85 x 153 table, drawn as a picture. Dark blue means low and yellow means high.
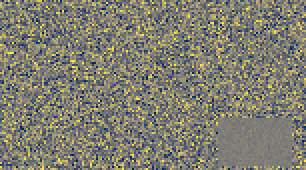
An odd patch, calmer than its surroundings, sits in the bottom right. There is no overall slope. The grain is fine, like static. The bottom right is the smoothest part. There are no regular stripes.
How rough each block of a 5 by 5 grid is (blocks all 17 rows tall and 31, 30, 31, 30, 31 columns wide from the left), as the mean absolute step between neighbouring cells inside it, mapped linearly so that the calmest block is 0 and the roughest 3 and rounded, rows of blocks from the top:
33333 | 33332 | 33333 | 33321 | 33310
